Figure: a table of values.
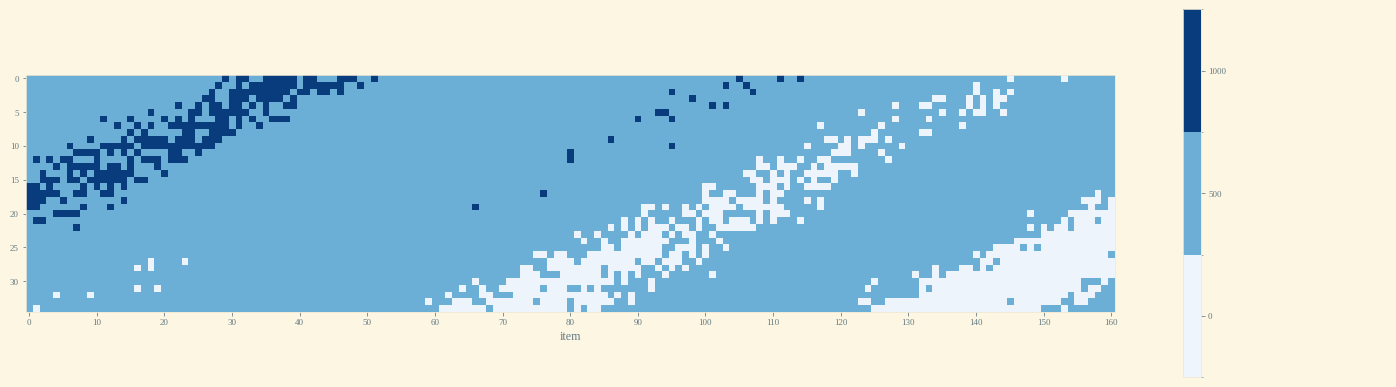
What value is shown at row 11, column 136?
500
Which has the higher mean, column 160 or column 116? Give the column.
116
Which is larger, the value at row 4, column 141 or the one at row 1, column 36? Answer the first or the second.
the second
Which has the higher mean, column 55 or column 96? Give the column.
55
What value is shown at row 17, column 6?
500
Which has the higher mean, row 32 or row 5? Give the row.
5
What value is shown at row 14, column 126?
500
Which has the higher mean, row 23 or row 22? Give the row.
23
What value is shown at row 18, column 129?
500
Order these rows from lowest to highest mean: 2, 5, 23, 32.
32, 23, 5, 2
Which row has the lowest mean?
33
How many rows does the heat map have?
35
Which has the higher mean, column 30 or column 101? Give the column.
30
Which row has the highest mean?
1
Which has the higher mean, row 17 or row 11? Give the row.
11
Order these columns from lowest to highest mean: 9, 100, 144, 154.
144, 154, 100, 9
